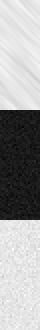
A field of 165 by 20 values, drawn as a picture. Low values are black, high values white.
It is made of 3 by 1 panels. Panel 1,1: very high, slanting down to the right, faint in contrast. Panel 2,1: very low, fine-grained, faint in contrast. Panel 3,1: very high, fine-grained, faint in contrast.
